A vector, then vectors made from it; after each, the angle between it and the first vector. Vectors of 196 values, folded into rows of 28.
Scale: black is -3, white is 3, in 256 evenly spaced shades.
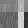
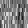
partly opposed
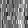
partly aligned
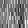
partly opposed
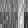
nearly parallel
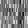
partly opposed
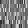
orthogonal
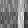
nearly parallel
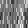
partly aligned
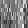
partly aligned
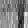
nearly opposite
